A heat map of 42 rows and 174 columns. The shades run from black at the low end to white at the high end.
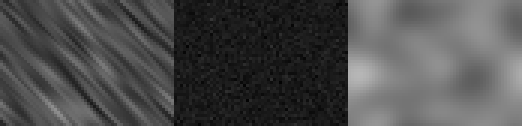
The table splits into one row of 3 panels. Panel 1,1: low, slanting down to the right. Panel 1,2: very low, fine-grained, faint in contrast. Panel 1,3: middling, smooth.
